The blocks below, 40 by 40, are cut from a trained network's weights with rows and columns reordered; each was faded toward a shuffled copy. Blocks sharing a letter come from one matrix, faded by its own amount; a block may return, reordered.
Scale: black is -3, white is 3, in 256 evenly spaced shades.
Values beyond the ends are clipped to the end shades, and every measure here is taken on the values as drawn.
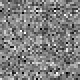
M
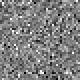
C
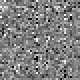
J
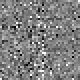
J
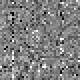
J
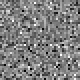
C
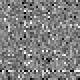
J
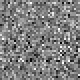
M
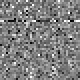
J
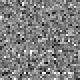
C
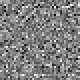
M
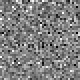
C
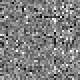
J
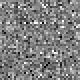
C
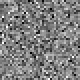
C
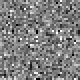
M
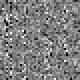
J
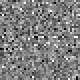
C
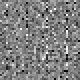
J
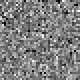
C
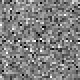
C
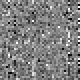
J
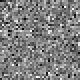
M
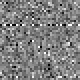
J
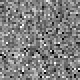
C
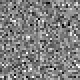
C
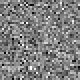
M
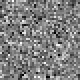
M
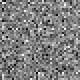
M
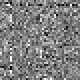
J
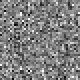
M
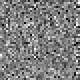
M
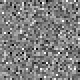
C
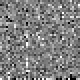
J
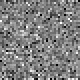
C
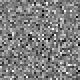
M
